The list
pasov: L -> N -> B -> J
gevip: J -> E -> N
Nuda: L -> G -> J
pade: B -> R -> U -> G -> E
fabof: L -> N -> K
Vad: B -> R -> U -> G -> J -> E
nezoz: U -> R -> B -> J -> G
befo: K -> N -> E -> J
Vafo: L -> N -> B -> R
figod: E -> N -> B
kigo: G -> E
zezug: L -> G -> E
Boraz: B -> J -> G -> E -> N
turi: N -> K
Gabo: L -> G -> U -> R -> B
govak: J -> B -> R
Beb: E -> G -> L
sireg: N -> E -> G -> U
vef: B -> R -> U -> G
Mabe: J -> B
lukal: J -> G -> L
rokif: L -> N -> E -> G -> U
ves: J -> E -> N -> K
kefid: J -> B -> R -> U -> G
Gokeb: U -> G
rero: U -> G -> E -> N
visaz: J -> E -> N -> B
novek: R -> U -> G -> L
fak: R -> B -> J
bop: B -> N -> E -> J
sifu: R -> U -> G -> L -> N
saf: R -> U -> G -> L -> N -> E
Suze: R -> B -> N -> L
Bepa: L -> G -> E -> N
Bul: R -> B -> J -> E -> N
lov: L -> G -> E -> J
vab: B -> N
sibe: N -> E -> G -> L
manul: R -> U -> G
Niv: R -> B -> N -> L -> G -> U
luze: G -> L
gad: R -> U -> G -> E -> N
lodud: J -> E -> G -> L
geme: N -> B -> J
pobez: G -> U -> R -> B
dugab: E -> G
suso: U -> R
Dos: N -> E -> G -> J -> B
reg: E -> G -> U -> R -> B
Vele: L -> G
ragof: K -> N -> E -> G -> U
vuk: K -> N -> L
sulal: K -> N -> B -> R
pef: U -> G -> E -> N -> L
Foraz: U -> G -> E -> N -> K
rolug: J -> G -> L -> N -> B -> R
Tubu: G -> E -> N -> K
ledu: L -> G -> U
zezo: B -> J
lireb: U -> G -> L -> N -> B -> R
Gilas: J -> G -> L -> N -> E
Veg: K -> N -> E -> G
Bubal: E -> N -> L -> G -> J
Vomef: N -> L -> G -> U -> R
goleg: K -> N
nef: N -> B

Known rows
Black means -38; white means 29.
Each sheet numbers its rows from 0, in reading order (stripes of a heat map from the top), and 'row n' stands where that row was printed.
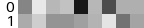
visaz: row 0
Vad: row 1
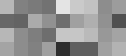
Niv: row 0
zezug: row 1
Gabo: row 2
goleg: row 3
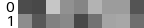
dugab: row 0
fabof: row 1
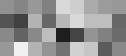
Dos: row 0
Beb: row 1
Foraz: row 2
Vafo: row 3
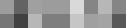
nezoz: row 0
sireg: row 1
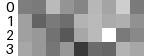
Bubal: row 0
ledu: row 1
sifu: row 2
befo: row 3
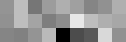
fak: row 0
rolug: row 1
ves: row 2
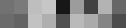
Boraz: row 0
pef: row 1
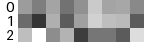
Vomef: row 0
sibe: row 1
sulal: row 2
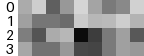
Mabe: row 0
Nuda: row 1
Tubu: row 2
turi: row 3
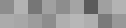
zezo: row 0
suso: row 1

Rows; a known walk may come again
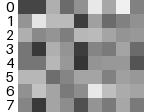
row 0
lodud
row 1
figod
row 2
pobez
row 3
Veg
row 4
Bepa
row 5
bop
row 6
rolug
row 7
ragof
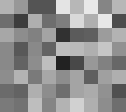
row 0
novek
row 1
Gilas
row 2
goleg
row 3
luze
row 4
Foraz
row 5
zezo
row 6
zezug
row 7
reg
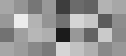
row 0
befo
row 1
Vafo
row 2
gevip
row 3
Suze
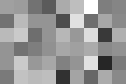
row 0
sifu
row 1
pasov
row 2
vef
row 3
Gokeb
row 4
pade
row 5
Bul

